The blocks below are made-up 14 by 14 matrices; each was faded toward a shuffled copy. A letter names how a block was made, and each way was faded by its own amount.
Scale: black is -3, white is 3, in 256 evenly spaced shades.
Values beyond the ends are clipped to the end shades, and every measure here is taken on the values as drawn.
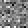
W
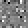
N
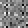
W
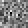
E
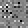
N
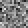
E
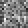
E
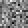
E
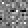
W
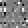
W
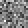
E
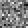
E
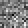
E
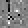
W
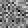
W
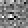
W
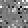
N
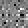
W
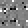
N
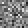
E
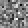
E
